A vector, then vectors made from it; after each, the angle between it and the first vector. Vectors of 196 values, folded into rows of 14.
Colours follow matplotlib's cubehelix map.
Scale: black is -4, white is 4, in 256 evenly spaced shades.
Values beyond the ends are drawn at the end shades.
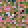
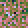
nearly parallel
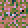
nearly parallel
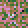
nearly parallel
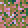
nearly parallel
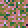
partly aligned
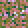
nearly opposite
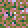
nearly opposite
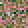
nearly parallel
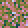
partly opposed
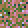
partly opposed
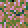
partly aligned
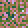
nearly opposite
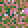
nearly opposite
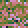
orthogonal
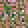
nearly opposite
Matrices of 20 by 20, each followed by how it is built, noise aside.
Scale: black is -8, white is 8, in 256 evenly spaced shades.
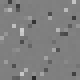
sparse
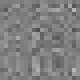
low rank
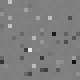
sparse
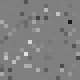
sparse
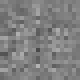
low rank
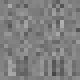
low rank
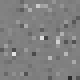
sparse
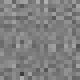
low rank
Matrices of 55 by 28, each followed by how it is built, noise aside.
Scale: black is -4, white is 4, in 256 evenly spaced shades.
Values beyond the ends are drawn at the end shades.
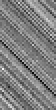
Toeplitz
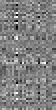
low rank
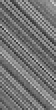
Toeplitz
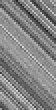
Toeplitz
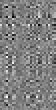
low rank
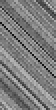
Toeplitz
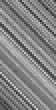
Toeplitz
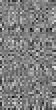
low rank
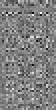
low rank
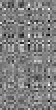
low rank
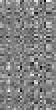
low rank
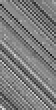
Toeplitz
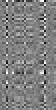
low rank
